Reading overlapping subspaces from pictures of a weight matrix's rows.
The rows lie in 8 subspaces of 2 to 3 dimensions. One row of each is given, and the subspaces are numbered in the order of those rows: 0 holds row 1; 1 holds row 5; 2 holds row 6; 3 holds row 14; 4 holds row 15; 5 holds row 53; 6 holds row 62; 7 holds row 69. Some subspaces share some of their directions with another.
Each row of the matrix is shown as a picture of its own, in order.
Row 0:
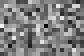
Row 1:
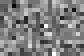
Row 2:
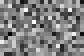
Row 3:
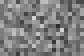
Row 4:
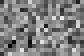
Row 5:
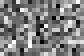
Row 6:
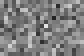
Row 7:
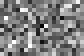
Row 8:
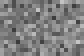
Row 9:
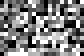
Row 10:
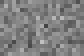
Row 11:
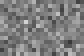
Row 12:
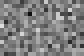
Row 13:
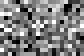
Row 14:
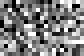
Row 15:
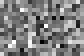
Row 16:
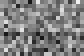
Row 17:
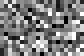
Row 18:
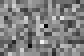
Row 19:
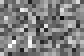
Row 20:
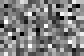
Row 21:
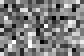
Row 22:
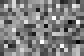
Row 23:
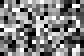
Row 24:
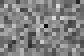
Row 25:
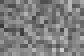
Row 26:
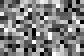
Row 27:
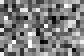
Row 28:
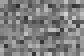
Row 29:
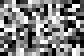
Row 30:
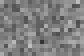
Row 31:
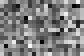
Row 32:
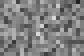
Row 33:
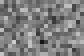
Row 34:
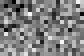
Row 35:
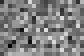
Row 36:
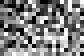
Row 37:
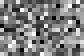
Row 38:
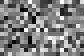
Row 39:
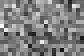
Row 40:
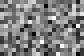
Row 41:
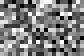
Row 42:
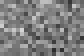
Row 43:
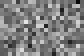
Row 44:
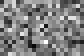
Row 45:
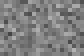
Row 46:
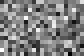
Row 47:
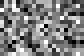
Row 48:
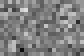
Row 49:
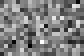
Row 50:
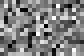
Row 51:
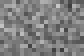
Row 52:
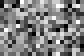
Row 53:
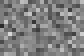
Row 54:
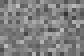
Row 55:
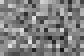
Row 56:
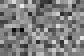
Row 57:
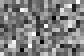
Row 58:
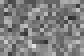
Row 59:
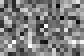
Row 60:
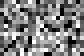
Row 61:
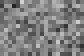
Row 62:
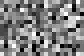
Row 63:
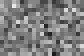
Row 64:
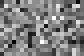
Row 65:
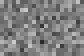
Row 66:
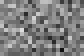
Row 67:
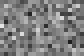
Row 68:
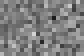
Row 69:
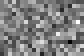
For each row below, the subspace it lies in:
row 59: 6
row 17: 7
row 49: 2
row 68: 6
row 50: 2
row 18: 0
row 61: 0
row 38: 3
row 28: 2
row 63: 0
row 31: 2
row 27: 7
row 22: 3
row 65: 5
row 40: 6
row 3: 1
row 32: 1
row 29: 5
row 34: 4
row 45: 5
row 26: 0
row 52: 0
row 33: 7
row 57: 6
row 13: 3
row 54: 2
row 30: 2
